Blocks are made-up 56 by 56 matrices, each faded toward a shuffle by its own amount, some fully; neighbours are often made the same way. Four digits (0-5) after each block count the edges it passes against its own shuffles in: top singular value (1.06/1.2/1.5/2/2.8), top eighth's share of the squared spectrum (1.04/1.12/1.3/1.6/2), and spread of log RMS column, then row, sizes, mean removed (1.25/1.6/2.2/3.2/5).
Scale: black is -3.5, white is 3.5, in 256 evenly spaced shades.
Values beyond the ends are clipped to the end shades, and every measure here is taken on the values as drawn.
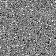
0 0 0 0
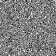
2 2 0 0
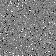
1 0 0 0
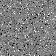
1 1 0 0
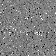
3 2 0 1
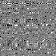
4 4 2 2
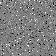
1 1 0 0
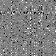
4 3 2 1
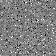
0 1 0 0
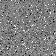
0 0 0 0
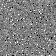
0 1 0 0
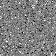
0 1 0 0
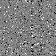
3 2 1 0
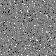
0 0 0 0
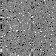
3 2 1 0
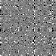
4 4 2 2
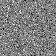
0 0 0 0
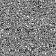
3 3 1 1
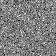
0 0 0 0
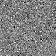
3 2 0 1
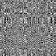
4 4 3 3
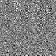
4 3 2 2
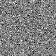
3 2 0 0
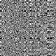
4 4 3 2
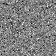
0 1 0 0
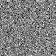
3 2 0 0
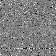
2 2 0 2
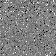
1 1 0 0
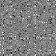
4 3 2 2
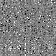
3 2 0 1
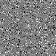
3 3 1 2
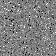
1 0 0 0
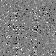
3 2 1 1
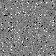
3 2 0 0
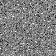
2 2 0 0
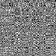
4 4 2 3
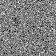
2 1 0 0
